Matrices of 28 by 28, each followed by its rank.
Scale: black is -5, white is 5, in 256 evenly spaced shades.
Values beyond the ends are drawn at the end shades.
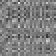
three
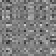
three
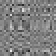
three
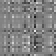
two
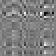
two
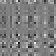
two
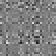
three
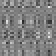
two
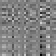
two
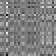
two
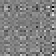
three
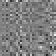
three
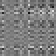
two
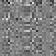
three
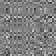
three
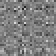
three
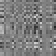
two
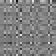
two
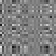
two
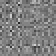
three
